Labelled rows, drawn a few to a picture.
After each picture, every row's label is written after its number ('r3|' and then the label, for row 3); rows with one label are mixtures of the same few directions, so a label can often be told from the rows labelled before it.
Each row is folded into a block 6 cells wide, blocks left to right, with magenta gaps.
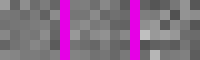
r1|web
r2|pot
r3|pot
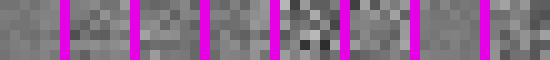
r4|pot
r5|pot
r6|pot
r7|pot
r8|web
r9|web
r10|web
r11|pot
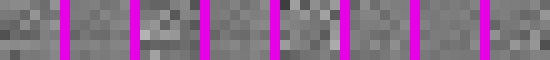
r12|pot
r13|pot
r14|pot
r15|pot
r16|web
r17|web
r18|web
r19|web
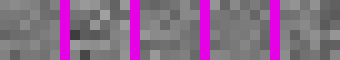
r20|pot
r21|pot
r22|pot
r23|web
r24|pot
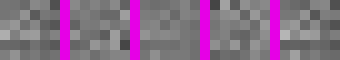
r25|pot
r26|web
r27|pot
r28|web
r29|pot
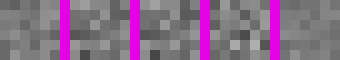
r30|pot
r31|pot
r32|pot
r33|web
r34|pot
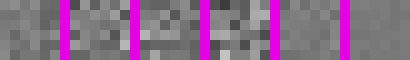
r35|pot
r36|web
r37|pot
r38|pot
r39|web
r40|pot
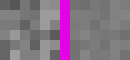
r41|pot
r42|pot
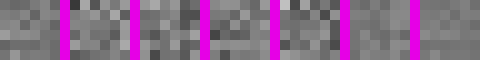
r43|pot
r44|web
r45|pot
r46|pot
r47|web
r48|pot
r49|pot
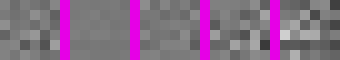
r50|web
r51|pot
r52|web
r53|web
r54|pot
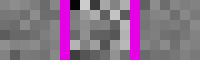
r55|pot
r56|web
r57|web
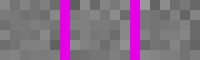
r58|web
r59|web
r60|web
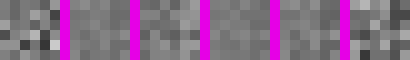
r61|web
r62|pot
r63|pot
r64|pot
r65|pot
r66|pot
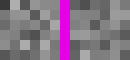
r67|web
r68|pot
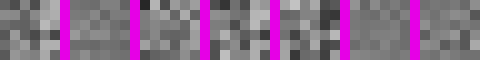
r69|pot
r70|pot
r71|web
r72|pot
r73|pot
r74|web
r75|web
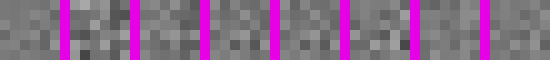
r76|web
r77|pot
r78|pot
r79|web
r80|web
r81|web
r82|pot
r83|web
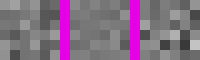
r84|pot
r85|web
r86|web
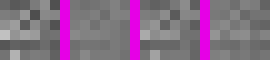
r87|pot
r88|pot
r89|pot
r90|pot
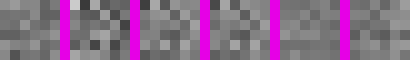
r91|pot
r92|web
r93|web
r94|web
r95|pot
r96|pot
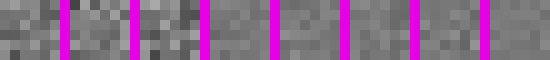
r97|pot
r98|web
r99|pot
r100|pot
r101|pot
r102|pot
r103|web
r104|web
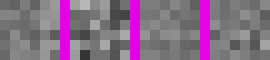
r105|pot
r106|pot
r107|pot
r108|web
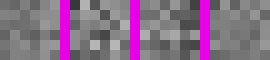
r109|pot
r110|web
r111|pot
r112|web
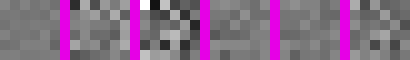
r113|web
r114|web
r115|web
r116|pot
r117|pot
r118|web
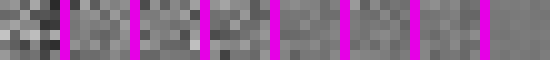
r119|pot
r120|web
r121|web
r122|pot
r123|pot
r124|web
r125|pot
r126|pot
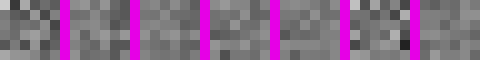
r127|web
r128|pot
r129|pot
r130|pot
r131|pot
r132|web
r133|pot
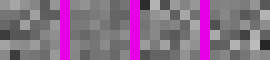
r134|pot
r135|pot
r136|web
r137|web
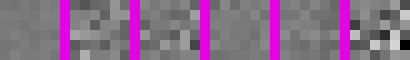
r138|pot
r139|pot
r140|web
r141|web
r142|pot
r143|web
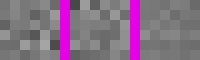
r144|web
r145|web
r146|pot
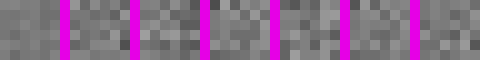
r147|pot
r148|web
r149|pot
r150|web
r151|pot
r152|web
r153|web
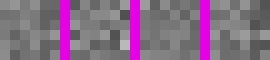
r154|pot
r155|web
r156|web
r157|pot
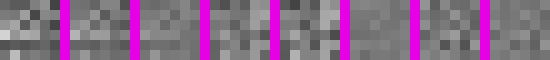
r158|pot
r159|pot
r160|pot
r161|pot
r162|pot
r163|pot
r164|web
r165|web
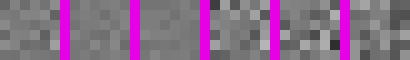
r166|web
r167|web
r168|pot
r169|web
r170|web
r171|pot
